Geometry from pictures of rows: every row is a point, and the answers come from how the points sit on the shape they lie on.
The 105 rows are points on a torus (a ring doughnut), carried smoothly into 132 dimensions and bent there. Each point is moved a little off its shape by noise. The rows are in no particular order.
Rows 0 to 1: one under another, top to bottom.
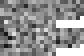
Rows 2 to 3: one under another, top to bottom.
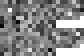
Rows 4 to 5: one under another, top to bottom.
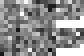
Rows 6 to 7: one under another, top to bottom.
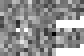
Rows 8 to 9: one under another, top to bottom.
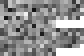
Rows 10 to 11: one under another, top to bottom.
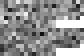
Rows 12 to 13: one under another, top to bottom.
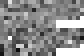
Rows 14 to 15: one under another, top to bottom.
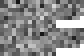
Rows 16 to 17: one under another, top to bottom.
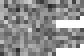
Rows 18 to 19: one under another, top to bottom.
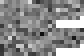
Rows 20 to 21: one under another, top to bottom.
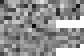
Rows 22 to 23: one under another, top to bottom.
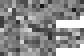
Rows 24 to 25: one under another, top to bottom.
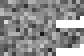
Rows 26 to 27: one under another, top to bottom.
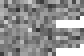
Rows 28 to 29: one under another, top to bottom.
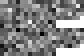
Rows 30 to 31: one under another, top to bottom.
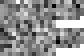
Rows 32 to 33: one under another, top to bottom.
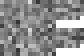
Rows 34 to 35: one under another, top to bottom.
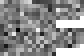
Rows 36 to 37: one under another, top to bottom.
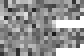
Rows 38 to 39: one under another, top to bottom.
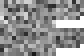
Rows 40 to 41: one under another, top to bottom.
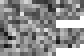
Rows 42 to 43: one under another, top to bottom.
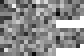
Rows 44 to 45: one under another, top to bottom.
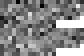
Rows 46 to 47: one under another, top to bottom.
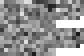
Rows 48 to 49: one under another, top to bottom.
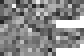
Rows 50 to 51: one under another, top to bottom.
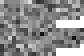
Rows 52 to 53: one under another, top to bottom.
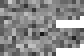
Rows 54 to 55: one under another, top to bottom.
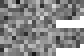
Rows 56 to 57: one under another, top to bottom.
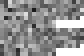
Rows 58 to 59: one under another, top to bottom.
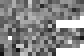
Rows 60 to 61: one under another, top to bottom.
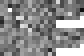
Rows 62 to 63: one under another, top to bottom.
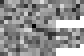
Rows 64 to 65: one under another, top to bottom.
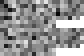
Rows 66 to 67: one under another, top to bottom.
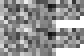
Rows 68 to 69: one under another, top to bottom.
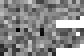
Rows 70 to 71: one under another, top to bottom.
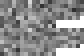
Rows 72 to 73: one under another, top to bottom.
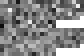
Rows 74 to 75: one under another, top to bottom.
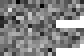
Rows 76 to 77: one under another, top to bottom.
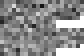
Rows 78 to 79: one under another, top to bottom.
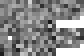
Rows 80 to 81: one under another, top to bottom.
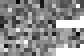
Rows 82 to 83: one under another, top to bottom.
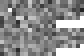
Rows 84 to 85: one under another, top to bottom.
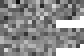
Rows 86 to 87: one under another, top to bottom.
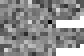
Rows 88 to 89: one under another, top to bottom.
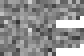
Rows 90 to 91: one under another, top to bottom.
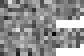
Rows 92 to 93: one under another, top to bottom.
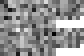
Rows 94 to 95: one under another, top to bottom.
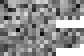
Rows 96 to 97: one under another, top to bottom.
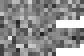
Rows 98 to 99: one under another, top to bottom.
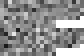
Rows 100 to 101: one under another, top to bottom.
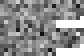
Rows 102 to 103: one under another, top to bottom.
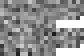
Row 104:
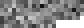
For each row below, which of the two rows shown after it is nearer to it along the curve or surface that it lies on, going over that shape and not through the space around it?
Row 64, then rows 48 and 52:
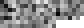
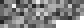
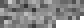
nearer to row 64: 48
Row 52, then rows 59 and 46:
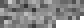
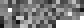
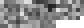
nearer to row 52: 46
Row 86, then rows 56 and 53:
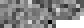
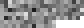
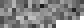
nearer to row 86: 53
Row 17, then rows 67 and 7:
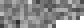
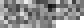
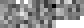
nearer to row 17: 67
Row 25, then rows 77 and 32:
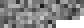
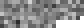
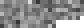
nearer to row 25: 32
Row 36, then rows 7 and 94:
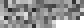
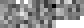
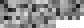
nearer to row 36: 94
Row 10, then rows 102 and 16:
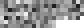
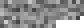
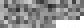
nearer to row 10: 16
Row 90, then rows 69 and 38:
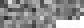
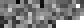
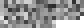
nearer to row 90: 38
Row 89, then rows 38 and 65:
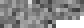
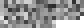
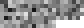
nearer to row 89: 38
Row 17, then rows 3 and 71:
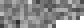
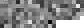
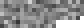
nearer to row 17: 71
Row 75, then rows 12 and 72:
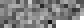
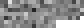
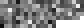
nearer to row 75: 72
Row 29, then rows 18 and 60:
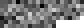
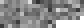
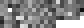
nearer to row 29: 60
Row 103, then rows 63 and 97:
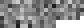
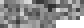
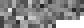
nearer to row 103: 97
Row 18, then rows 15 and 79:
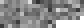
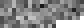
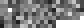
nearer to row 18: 15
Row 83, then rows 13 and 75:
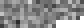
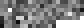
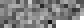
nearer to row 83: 75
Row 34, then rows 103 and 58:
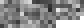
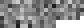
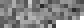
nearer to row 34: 58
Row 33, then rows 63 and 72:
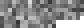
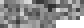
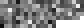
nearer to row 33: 63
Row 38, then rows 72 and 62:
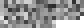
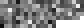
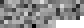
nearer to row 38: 62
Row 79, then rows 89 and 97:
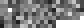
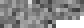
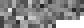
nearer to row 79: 97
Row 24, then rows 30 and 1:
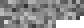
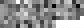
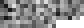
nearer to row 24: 30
